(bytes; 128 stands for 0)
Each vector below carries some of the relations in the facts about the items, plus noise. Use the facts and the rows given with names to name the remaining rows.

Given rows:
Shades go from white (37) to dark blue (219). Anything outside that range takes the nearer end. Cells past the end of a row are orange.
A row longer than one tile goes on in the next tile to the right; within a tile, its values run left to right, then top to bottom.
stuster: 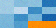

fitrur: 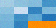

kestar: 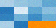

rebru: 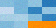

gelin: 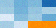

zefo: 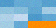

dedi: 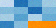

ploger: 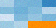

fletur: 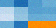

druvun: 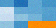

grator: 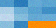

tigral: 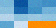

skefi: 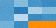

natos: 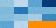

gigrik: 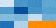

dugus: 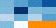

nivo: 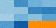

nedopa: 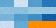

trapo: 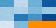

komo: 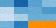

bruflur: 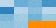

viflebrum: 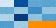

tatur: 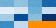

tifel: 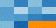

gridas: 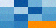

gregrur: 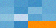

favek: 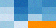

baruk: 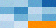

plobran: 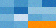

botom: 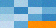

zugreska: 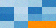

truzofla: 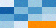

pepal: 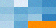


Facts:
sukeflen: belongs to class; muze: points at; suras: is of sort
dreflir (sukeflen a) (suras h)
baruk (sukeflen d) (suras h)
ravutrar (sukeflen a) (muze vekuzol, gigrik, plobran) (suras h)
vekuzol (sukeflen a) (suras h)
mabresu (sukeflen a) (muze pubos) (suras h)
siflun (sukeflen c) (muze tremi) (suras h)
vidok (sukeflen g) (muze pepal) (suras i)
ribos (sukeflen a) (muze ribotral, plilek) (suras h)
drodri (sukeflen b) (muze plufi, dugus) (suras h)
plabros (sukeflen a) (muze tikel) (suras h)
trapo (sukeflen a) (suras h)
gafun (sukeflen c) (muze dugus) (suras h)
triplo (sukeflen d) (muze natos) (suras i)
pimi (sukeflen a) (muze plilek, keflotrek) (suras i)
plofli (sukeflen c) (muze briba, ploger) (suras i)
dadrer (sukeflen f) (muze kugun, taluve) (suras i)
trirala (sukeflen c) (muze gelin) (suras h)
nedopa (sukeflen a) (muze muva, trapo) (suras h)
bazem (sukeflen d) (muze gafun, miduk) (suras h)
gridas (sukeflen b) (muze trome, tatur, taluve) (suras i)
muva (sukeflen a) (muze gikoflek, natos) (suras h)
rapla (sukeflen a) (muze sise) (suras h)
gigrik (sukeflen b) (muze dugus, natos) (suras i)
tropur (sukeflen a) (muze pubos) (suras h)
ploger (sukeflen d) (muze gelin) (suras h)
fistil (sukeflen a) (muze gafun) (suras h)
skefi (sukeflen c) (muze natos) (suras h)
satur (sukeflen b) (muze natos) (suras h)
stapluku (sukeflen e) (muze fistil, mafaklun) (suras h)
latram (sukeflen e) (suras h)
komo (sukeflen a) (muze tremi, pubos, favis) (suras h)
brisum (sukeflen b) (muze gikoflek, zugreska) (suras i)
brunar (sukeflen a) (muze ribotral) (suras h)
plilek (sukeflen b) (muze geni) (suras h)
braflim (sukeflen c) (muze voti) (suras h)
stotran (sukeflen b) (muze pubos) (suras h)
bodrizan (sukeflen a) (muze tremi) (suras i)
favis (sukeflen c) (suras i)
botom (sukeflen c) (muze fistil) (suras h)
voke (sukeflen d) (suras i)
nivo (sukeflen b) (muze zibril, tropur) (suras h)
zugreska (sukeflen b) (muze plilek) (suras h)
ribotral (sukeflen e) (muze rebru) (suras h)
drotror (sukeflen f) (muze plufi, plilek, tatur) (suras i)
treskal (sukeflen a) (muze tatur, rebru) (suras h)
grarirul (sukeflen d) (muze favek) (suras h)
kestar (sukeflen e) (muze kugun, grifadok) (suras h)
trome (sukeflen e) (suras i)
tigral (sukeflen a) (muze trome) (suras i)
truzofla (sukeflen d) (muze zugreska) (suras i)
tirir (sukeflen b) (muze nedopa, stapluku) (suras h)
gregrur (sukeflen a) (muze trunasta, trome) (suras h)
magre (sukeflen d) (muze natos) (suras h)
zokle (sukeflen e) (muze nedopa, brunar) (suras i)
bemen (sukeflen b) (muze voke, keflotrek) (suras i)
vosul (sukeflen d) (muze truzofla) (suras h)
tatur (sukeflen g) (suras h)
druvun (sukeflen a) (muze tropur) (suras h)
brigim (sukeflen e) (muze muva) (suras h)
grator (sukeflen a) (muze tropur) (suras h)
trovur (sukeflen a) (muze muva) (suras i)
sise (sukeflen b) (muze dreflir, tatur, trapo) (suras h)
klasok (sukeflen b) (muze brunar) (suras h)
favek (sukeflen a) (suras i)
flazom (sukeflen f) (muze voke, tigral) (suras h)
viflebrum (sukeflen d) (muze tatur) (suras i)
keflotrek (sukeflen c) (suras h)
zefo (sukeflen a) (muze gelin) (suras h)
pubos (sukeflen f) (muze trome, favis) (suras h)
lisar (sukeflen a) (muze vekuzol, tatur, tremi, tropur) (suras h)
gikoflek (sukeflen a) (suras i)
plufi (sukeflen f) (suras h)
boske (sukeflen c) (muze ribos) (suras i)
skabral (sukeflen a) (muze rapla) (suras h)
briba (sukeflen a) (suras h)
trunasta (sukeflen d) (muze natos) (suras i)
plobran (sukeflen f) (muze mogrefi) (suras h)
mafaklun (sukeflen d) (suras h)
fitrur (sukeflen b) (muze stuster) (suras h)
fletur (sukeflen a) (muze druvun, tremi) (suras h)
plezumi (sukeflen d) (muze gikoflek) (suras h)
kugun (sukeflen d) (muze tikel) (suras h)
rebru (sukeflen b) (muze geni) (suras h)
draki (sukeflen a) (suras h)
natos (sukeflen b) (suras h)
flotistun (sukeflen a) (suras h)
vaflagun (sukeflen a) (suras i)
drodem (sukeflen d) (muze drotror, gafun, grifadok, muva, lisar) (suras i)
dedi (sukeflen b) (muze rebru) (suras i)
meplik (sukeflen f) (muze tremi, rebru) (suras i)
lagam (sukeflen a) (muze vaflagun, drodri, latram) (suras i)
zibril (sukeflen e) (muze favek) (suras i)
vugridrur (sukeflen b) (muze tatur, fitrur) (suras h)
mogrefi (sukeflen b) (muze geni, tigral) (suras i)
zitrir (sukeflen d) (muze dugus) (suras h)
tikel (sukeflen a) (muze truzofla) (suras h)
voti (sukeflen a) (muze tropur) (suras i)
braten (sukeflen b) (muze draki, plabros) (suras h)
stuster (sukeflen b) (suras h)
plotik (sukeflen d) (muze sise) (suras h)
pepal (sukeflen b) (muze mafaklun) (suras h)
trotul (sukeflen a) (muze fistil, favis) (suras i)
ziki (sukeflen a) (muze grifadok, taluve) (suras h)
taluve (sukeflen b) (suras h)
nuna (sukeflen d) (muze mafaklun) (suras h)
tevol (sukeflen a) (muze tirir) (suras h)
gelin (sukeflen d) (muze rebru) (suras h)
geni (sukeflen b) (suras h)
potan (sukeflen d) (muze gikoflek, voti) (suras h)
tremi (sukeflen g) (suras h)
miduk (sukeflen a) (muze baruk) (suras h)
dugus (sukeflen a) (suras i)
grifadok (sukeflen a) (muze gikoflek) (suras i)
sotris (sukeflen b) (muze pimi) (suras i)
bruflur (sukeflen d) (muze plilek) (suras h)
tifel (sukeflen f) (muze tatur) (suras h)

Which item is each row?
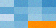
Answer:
grarirul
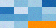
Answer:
kugun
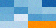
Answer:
keflotrek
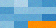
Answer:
brigim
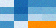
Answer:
trunasta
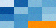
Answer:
dadrer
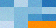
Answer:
brunar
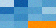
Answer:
drotror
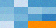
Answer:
tevol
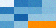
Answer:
drodem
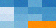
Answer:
tropur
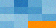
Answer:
plofli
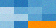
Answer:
siflun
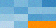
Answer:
flotistun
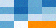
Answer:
voke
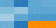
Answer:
lisar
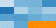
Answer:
plezumi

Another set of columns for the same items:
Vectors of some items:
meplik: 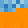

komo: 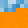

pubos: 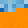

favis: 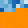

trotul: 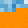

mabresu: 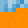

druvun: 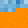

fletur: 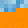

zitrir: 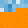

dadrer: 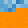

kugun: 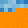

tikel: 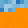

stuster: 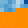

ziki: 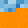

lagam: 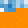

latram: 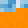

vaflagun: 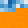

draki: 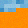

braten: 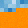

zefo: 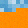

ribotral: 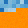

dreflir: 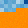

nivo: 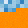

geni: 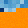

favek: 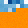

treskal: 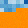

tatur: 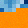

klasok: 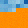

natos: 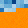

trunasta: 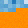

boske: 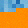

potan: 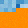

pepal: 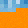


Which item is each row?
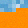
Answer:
briba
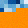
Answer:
gikoflek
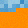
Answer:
stotran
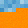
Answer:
vekuzol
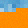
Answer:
zokle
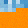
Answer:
stapluku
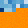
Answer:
voke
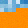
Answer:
nuna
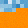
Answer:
botom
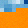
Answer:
tifel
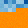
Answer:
trapo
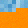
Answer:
baruk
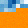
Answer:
dugus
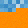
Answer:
dedi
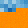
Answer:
gridas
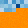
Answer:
skefi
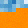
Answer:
gigrik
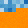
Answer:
viflebrum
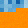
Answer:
brisum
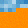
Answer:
vosul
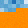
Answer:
triplo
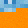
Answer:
fistil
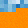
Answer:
flazom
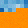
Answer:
taluve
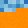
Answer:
ribos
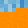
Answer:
vidok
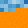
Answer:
bruflur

